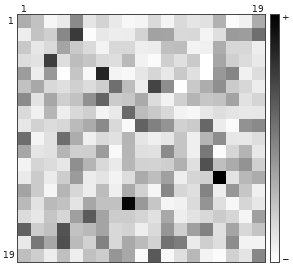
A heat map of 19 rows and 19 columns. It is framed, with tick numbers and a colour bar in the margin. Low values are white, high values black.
Seam: none. Average level on the scale: 20%. Slope: none. Histogram: skewed, a long tail of high values. Odd rows or columns: none.
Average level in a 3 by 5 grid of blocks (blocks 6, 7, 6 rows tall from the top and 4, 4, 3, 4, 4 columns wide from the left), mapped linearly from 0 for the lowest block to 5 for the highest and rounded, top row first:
3 3 0 0 3
2 3 4 3 3
5 4 5 4 1
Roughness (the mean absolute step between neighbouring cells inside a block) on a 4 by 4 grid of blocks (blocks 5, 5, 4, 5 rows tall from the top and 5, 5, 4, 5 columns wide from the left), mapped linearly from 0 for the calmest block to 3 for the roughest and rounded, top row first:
2 0 0 1 / 1 2 1 1 / 0 0 1 3 / 2 1 2 1
